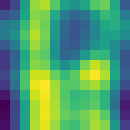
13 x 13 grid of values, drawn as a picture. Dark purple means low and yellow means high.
Calmest part: bottom middle. Ninth with the lowest average: bottom left. Stripes: upright, repeating 2 times.
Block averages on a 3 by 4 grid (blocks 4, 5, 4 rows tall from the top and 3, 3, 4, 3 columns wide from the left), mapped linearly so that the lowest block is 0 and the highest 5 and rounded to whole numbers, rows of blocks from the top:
1 4 1 2 | 1 4 3 2 | 0 5 4 1
